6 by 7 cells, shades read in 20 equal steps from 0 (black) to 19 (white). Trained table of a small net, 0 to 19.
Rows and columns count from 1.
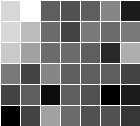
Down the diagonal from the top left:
16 14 8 7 6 6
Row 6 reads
0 5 12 8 6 6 4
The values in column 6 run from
0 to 10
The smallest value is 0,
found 2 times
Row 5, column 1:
5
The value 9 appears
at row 2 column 5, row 2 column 7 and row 4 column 1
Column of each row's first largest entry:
2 1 1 3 2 3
